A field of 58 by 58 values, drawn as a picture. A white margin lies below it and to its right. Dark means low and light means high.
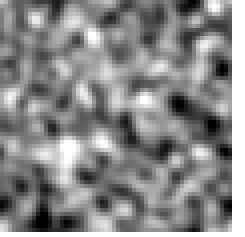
Odd rows or columns: none. Mirror symmetry: none. Grain: blotchy. Average level on the scale: 50%. Lone odd cells: none.
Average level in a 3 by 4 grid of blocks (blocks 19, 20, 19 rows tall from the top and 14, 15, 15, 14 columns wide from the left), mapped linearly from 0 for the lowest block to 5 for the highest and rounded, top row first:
2532 / 4531 / 0332
